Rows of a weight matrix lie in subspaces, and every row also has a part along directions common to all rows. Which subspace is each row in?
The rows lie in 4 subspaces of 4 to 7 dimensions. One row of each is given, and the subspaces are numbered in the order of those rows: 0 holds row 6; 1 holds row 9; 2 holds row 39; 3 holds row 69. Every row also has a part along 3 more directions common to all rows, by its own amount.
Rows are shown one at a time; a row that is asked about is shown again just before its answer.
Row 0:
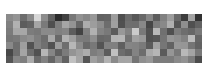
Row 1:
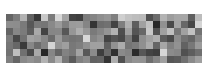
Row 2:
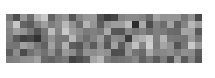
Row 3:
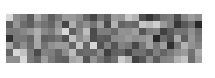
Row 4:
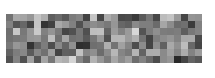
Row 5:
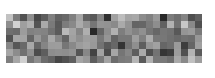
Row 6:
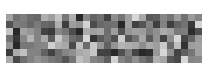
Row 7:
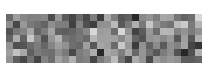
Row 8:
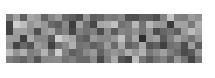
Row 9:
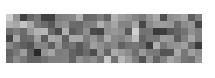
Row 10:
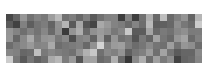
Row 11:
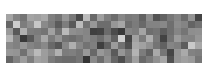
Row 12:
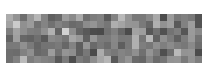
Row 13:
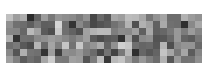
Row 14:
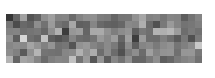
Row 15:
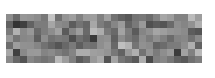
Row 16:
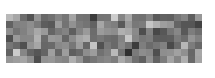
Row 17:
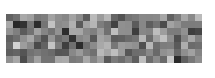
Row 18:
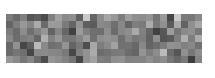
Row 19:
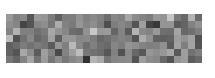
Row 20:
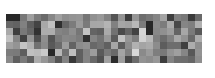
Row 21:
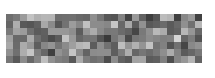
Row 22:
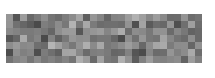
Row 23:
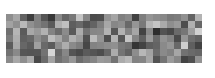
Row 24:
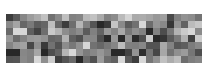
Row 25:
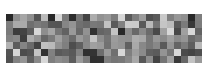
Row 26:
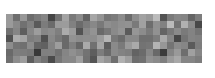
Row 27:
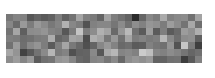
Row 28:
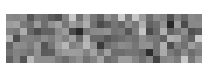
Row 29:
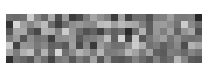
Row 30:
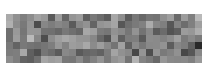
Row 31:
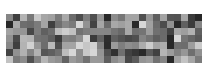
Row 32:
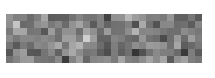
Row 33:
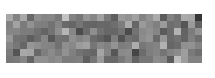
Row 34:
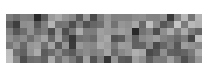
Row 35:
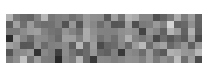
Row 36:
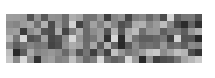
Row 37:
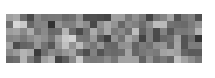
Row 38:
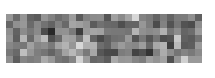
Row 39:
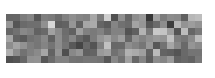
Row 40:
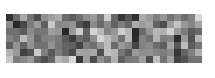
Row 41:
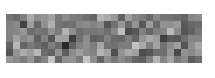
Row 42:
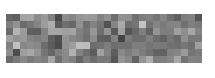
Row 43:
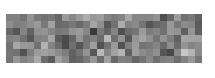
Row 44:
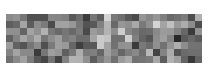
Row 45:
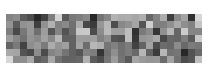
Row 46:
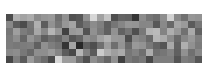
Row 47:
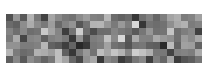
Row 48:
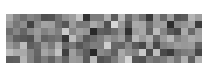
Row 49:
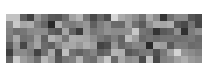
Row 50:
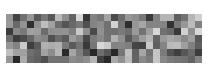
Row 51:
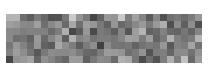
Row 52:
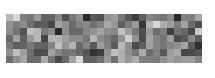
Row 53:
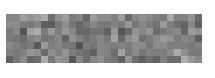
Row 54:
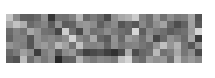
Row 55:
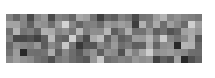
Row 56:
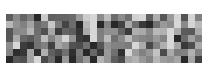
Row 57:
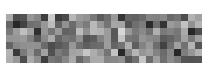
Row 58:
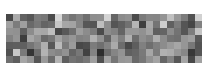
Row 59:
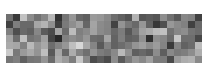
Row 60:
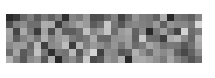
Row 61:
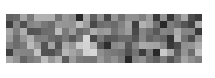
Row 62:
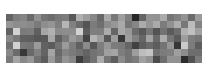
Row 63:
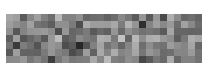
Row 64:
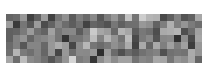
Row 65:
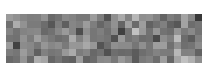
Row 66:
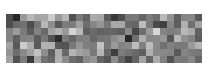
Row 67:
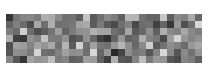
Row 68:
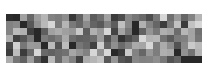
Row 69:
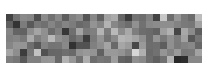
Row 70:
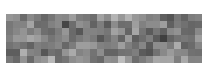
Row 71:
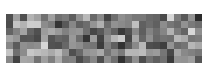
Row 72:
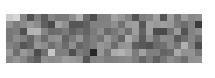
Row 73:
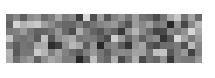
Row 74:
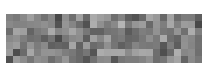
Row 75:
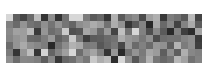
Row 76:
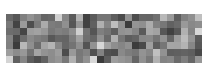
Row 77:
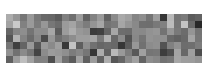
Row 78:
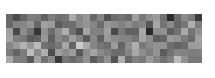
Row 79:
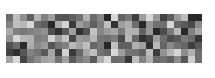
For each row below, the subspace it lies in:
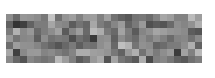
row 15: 3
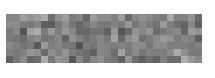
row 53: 3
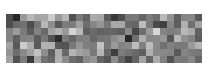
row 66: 2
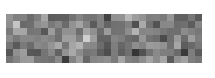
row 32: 3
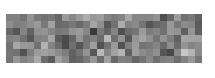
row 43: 1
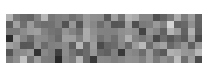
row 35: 2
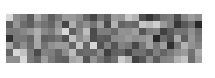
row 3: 2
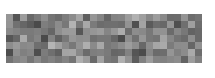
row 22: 1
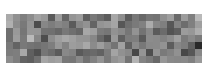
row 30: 1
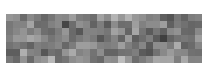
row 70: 0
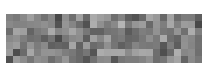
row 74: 0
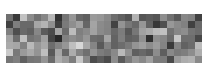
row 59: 0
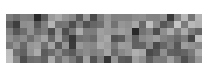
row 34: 3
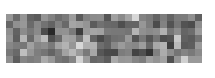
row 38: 0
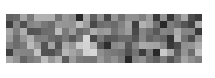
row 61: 2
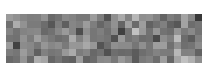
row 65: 0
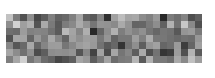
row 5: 3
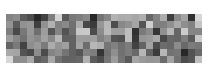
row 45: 3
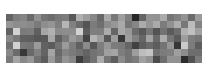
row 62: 0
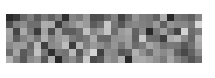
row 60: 3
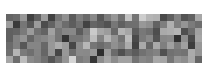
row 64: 1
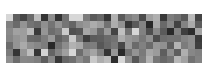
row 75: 3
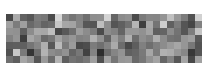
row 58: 3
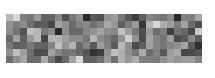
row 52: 1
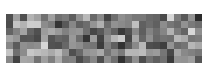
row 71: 1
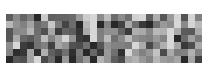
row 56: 2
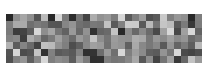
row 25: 3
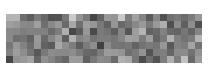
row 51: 2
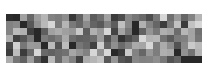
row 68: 0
